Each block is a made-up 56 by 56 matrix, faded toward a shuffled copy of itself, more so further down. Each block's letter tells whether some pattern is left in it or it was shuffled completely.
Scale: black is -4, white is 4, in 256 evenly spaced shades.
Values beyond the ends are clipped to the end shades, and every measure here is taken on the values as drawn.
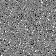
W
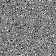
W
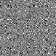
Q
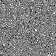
W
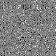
Q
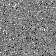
W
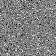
W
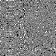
Q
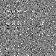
Q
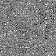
Q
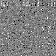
Q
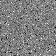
W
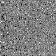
Q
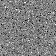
W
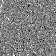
W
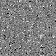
Q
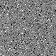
W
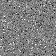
W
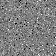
W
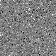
W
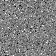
W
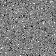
W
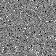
W
